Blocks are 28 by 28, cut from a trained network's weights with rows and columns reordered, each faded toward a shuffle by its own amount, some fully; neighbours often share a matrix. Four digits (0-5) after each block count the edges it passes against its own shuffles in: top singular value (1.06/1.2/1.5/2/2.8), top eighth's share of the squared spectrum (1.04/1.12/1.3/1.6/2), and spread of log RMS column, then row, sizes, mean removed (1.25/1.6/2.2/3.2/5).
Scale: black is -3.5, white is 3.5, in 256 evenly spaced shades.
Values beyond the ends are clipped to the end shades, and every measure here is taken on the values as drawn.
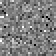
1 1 0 0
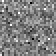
0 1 0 0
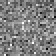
0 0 0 0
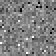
0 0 0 0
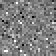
1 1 0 0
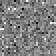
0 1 0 0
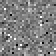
0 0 0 0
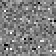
1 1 0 0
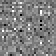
2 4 2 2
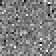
1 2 1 0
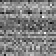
3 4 0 1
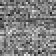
2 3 0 0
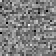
1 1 0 0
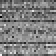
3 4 0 2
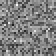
1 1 0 0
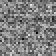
1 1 0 0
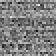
3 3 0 0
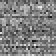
3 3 0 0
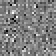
2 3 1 1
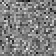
2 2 0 0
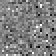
1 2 1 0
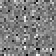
2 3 2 1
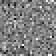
1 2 0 0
